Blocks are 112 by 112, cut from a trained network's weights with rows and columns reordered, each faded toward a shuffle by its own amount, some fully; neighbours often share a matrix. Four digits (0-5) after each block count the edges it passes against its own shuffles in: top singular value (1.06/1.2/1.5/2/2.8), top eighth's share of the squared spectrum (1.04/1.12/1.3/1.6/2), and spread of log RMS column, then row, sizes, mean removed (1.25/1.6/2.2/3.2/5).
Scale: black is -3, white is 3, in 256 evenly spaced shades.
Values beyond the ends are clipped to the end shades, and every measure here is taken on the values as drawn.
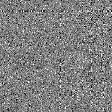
3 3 2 1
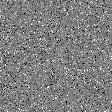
0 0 0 0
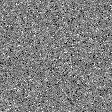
0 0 0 0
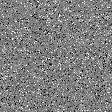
0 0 0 0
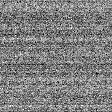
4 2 0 1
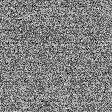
2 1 0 0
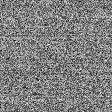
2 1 0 0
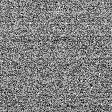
2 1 0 0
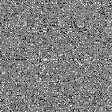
3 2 0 2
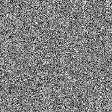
2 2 1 2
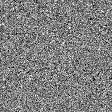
0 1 0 0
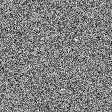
0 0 0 0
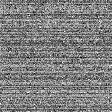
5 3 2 1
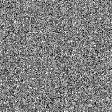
2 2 0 2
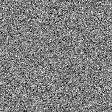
1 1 0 1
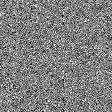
2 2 1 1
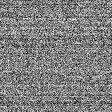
3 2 0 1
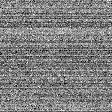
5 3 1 2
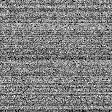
4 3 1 1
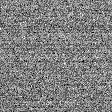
2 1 0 0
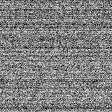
4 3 0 1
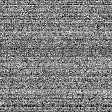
4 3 1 2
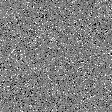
2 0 0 0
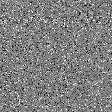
2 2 0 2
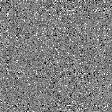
3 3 2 2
